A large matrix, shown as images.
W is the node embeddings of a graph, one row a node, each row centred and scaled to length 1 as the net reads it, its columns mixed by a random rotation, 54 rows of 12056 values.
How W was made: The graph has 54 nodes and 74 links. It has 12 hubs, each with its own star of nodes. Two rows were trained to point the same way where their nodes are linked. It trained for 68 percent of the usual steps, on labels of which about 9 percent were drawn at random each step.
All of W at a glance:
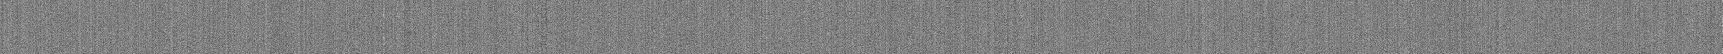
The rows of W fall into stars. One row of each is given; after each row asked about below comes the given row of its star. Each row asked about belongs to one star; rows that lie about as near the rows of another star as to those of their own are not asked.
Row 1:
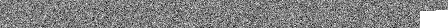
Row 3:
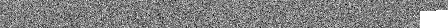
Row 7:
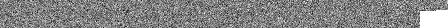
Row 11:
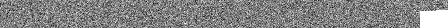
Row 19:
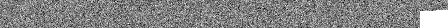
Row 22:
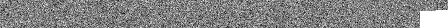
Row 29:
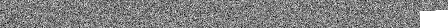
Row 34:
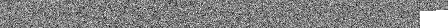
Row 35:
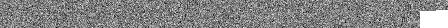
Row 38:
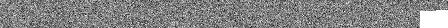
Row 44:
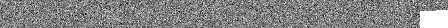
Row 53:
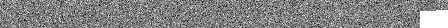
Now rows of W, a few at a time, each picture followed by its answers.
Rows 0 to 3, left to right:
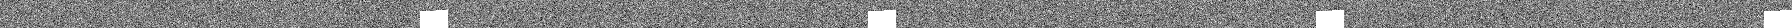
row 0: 7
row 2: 34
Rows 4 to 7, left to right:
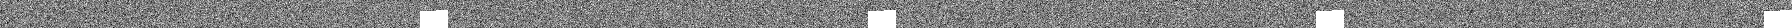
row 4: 29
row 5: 44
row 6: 1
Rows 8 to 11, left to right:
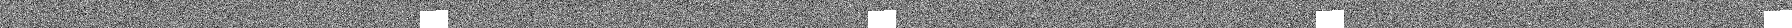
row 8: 38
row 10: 7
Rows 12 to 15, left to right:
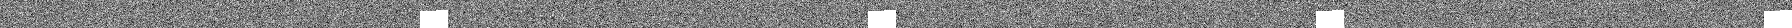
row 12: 53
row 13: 34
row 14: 44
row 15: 11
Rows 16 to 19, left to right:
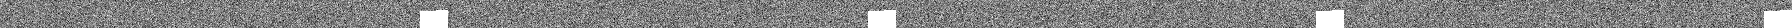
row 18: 1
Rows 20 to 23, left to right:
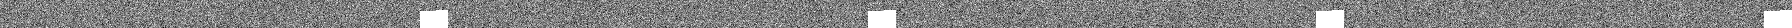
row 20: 22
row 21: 38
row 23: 53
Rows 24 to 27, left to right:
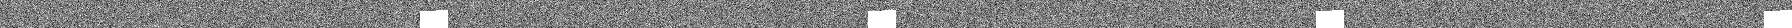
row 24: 3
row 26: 53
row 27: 35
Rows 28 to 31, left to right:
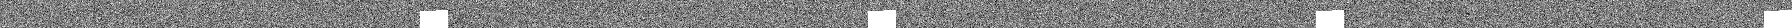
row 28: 11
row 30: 35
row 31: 29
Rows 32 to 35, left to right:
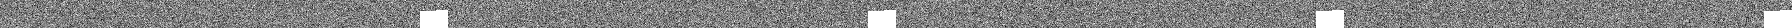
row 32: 7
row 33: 11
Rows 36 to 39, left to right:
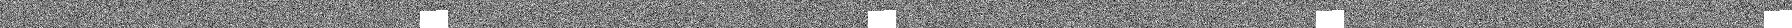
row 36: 3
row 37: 11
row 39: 35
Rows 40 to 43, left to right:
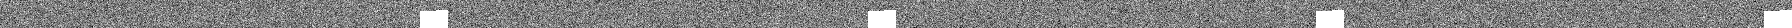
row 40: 29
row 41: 3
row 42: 35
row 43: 44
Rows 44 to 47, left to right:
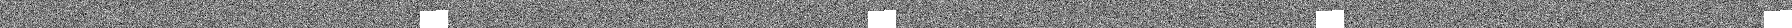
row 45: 7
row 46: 34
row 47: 29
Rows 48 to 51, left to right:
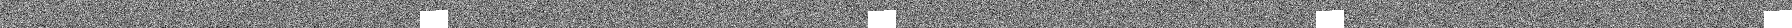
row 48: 22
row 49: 35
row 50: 7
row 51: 11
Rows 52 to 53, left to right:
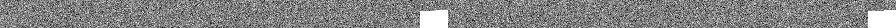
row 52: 22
